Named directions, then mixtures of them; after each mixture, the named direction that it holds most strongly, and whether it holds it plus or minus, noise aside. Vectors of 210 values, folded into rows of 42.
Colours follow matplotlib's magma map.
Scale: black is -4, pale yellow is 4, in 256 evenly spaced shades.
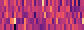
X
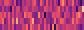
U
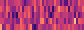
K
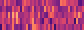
K, minus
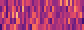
K, minus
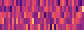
U, plus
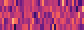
U, plus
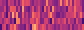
K, minus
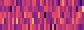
U, plus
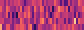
K, plus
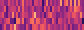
X, minus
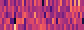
X, minus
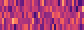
U, plus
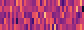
U, minus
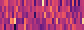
X, plus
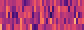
K, plus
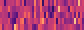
K, plus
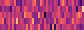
U, plus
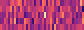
U, minus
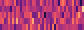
U, plus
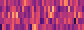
K, minus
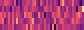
U, plus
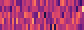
U, plus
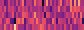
X, minus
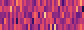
U, minus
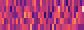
U, plus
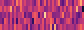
U, minus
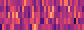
K, minus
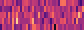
U, plus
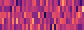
U, plus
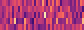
X, plus
